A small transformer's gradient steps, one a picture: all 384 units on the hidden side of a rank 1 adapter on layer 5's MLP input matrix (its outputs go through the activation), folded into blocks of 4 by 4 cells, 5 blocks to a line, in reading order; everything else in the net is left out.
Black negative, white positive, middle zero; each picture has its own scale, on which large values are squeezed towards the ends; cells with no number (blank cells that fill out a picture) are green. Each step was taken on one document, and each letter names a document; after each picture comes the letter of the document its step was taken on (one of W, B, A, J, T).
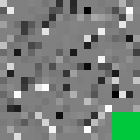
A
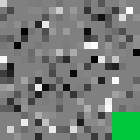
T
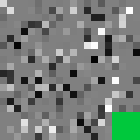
T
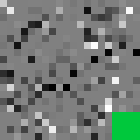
T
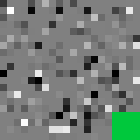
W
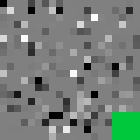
W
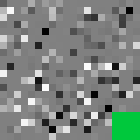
W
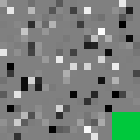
A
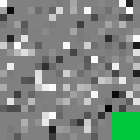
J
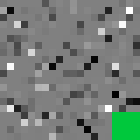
J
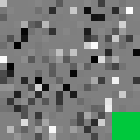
T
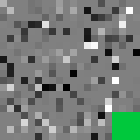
T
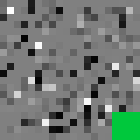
W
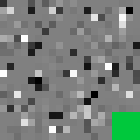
W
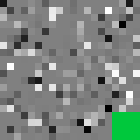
J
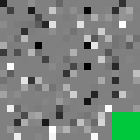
A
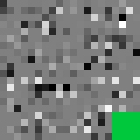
T
